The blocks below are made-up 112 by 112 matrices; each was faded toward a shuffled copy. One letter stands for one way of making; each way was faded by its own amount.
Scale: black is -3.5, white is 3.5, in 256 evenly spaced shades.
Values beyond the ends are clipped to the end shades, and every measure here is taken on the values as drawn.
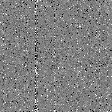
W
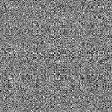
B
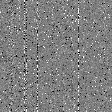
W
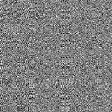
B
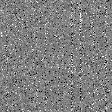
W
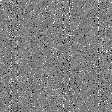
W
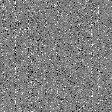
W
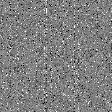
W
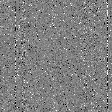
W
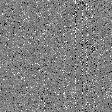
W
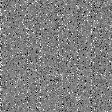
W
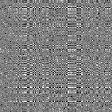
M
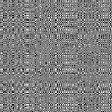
M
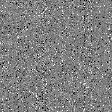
W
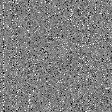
W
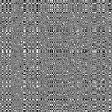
M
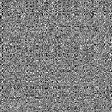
B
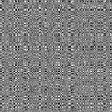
M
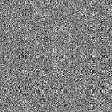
B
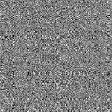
B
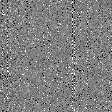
W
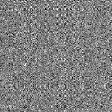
B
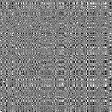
M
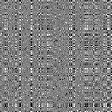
M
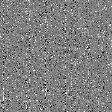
W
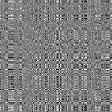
M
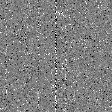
W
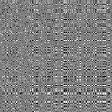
M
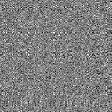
B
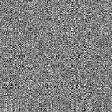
B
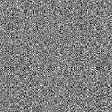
B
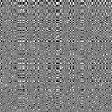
M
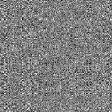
B
